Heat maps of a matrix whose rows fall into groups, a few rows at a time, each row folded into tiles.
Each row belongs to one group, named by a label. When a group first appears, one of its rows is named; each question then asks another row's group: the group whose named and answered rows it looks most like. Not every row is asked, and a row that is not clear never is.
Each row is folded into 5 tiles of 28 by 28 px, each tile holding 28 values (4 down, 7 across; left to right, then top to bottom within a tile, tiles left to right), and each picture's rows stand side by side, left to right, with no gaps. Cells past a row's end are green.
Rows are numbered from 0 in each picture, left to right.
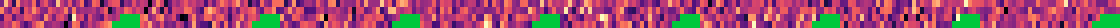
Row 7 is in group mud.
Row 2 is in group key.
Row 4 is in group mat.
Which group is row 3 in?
key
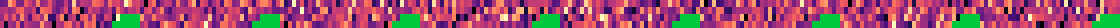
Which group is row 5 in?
key
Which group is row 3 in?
mud
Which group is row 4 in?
mat
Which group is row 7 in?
mud
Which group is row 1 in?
key
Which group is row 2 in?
key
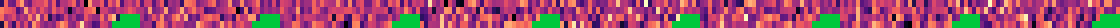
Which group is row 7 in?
mat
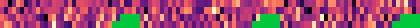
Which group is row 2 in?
key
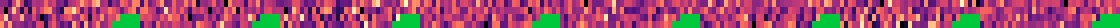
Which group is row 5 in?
mat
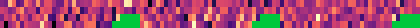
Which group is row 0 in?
mat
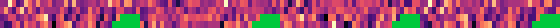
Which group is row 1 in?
mud
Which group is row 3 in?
mat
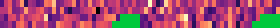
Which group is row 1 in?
mat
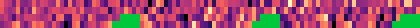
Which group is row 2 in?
mat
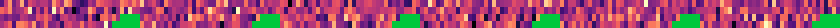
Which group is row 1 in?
mud
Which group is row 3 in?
mat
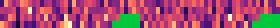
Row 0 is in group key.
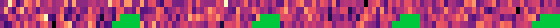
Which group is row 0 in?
mat
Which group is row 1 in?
mud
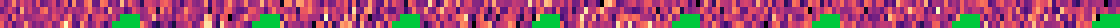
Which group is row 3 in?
mat
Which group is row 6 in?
mud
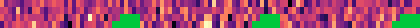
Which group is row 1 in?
key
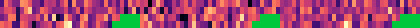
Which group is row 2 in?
key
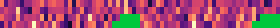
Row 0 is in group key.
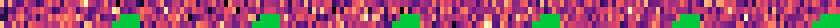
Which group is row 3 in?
key
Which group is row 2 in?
mud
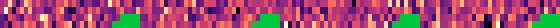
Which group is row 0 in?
mat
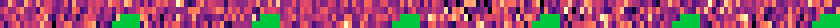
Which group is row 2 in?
key
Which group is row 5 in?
mat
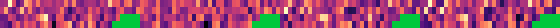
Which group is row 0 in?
mat
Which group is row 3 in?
mat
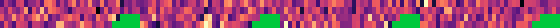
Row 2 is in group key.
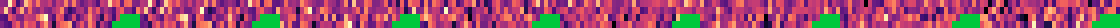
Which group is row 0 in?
mat
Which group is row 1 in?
mat
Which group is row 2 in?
key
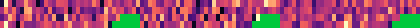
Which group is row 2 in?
key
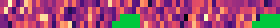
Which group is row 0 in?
mat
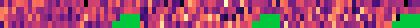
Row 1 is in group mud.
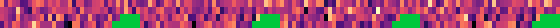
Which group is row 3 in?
mat
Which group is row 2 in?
mud
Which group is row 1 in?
mat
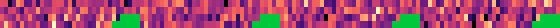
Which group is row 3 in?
mat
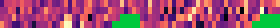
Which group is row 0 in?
key
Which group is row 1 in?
mud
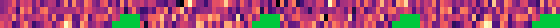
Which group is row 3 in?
key
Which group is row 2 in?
key
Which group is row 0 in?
key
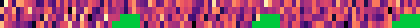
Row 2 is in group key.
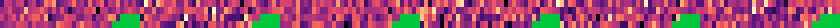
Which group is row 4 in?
mud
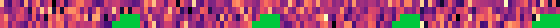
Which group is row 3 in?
mud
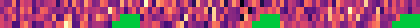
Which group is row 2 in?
mud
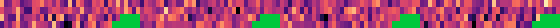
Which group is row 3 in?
mat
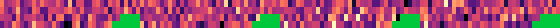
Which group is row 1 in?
mud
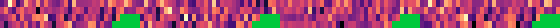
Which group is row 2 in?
mud
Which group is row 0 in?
mat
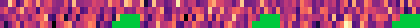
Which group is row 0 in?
mat
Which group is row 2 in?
key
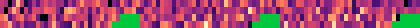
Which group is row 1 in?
key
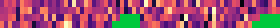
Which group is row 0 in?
key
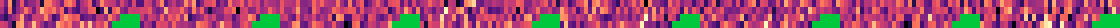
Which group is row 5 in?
key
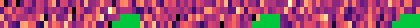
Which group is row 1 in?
mud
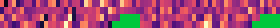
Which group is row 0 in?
key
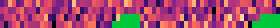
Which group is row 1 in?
key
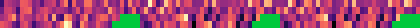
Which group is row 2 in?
mat
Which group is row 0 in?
key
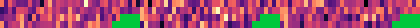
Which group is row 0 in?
mud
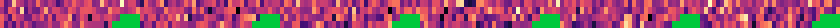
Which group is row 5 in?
mat
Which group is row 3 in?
mud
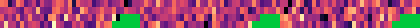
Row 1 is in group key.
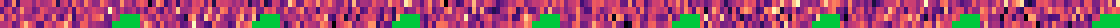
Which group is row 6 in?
mud
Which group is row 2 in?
mat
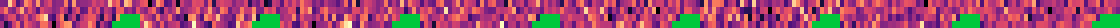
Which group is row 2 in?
key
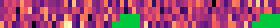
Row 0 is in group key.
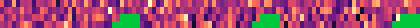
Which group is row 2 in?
mat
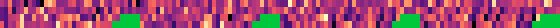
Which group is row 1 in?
key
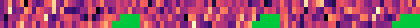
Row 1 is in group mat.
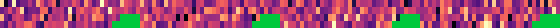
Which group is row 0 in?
key
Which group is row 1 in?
mud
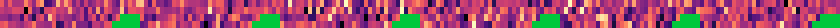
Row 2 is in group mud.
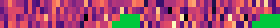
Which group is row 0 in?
mud
